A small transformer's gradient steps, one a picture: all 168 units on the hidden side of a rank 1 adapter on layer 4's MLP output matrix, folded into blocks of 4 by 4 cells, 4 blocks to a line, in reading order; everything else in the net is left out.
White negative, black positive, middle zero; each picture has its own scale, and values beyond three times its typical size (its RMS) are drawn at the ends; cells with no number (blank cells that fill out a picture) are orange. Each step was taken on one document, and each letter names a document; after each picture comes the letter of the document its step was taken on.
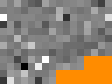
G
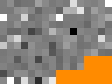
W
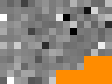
W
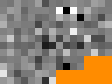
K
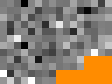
W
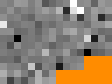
K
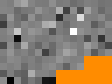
W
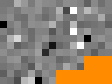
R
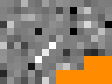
K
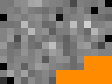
G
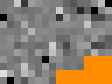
G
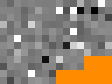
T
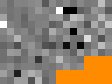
R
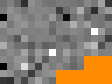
G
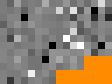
T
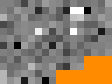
K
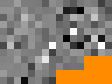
T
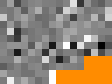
T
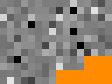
R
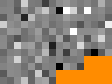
K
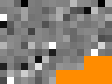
W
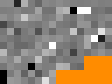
K
